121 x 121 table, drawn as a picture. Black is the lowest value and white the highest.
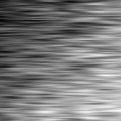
The bottom right is the ninth with the highest average. The top left is the ninth with the lowest average. There is an overall slope up to the bottom right. The grain runs across in streaks.
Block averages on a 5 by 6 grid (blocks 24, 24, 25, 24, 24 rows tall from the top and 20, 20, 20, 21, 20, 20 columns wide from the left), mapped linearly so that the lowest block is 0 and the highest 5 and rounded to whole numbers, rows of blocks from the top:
011123 / 112234 / 122334 / 223445 / 234455
